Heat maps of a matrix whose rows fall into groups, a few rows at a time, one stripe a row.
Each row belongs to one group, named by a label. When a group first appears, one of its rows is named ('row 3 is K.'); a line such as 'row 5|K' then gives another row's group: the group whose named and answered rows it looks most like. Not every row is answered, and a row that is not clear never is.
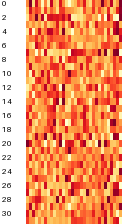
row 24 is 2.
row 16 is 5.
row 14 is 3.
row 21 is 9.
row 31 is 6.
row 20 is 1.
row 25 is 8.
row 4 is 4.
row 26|6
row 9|4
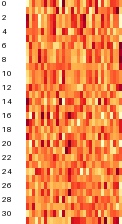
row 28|3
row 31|6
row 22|4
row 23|5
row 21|8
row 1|3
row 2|5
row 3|5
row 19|1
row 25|9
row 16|9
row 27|9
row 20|9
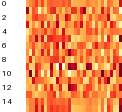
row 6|3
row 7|9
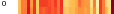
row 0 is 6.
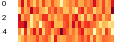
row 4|9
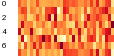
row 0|6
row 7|6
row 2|3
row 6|9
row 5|4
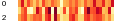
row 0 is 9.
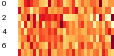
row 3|9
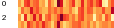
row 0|8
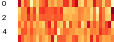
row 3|3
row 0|5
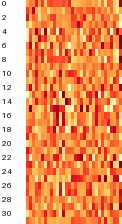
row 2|5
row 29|2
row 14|8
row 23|2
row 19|5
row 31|6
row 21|1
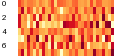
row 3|6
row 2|2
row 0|1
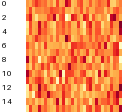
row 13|4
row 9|9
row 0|8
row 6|6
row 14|3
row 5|8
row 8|5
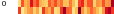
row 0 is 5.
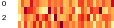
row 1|8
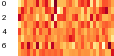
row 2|1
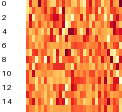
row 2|4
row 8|2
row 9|4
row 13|1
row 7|8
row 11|6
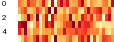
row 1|3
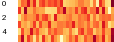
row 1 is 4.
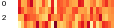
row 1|1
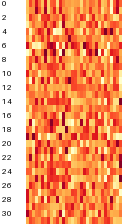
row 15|8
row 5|9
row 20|4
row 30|1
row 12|6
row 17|4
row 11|9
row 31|3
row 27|5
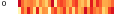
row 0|1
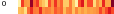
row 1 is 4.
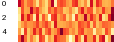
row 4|9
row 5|2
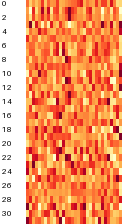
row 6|3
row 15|4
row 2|9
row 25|4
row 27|6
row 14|8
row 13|9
